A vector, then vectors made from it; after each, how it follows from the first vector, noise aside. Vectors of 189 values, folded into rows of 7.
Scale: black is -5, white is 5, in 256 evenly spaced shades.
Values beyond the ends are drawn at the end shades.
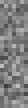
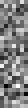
scaled up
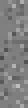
partly zeroed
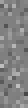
partly zeroed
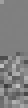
partly zeroed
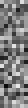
scaled up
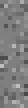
partly zeroed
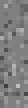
partly zeroed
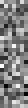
scaled up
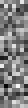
scaled up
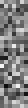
scaled up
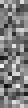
scaled up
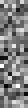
scaled up
